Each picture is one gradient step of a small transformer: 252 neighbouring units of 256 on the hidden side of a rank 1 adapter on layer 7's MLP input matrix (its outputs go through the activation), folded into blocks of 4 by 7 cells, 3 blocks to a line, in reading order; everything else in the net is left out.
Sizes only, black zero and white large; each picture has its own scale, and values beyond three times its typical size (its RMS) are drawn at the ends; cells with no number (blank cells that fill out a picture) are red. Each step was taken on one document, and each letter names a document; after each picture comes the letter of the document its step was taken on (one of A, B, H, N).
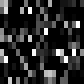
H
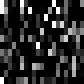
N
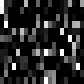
H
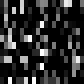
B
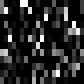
N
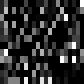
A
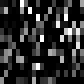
N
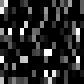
B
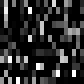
N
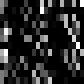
A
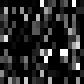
A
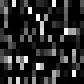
N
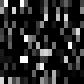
B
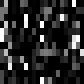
A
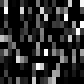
N
